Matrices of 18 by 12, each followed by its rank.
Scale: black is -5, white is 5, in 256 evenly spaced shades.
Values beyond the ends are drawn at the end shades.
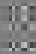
one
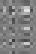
two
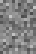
full rank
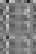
two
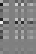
one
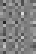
two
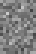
full rank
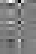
one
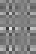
one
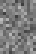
full rank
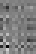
two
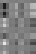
one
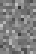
full rank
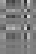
one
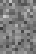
full rank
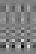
one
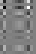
one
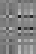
one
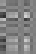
one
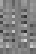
two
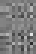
two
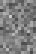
full rank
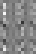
two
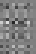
two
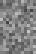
full rank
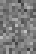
full rank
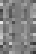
two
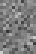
full rank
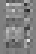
two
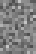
full rank
